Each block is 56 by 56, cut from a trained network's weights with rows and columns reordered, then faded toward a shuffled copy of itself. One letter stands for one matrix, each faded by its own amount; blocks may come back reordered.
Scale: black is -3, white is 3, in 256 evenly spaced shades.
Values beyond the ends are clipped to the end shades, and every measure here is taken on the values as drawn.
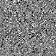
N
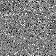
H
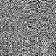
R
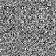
R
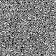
N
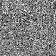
N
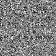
N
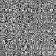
R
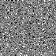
H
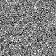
N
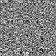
R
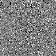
N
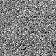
N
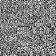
R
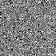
H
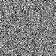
H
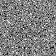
H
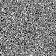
H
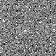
N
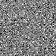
N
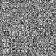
R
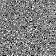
H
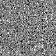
N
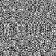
R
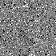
H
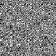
R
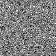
N
